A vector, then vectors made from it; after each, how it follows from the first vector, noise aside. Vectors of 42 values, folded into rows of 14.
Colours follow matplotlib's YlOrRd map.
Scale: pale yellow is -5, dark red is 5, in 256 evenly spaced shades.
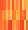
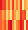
scaled up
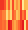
scaled up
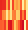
scaled up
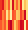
scaled up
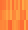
shrunk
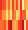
scaled up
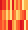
scaled up
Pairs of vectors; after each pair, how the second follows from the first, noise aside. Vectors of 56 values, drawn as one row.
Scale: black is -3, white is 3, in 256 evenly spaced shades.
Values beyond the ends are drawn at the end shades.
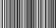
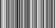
sign-scrambled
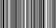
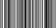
negated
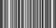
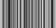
negated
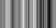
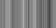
shrunk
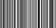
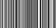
negated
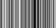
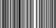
negated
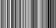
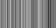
shrunk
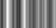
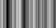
negated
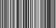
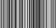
negated
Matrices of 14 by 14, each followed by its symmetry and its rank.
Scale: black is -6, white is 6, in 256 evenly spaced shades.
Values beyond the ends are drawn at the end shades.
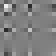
symmetric, rank one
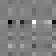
neither, rank one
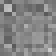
symmetric, rank three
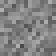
neither, full rank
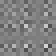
symmetric, rank two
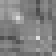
symmetric, rank three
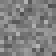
neither, full rank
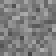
neither, full rank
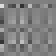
neither, rank one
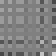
symmetric, rank one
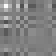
symmetric, rank one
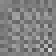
symmetric, rank two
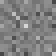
symmetric, rank three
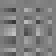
neither, rank one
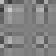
symmetric, rank one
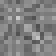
symmetric, rank two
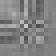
symmetric, rank two
